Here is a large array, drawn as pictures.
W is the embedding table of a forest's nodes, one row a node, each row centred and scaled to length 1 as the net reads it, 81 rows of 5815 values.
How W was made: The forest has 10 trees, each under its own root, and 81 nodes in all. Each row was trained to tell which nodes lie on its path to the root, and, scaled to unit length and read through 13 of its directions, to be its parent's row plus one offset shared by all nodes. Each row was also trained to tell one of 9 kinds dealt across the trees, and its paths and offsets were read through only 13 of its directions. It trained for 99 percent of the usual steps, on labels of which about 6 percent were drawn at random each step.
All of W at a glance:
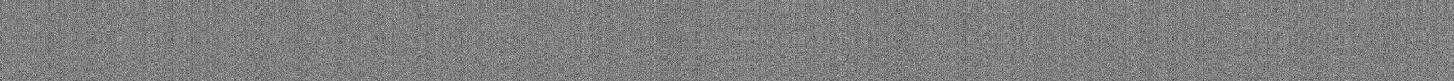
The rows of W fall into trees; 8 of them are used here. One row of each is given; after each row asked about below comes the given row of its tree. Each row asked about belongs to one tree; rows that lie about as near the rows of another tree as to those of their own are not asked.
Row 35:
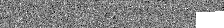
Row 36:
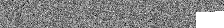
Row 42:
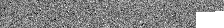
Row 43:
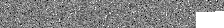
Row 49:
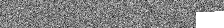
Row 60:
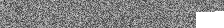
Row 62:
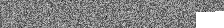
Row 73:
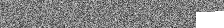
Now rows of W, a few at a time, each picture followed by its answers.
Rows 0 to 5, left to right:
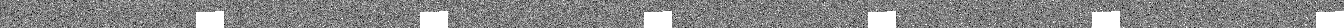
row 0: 42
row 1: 42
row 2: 49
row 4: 43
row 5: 42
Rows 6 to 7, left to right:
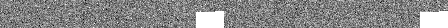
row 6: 43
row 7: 36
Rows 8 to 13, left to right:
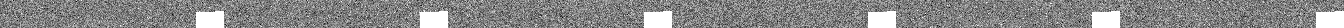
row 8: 42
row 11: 73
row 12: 42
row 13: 60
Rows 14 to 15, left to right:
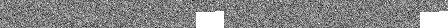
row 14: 35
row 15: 35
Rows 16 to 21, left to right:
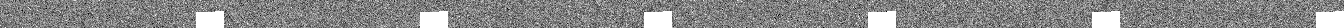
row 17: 35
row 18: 49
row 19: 42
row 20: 62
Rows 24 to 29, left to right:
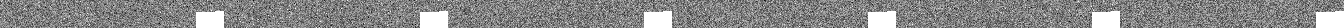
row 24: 35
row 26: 73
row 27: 62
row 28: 60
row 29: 62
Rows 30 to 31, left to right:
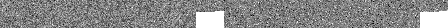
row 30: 60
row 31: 42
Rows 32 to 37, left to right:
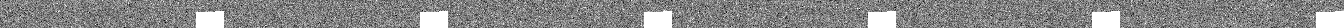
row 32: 43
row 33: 35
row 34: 42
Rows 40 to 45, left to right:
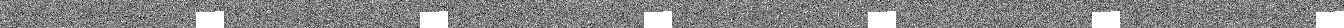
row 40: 43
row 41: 43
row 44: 60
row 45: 42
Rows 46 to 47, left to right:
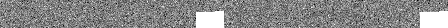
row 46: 60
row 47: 43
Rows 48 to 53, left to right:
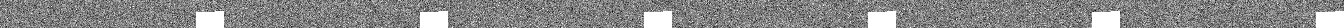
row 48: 36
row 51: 42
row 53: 43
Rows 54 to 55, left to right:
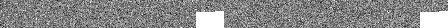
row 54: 36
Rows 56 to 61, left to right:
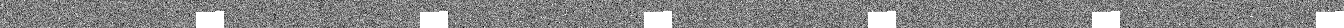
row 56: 35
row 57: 35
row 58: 43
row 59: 43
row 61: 36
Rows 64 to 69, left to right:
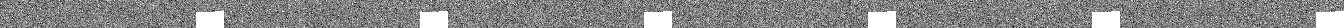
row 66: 35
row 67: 36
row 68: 43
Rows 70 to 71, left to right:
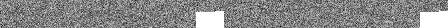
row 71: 49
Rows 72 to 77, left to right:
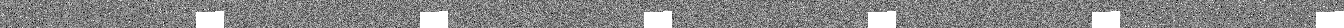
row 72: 43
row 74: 35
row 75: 35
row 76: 73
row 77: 42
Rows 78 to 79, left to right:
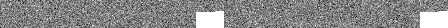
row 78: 62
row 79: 42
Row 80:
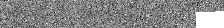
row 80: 43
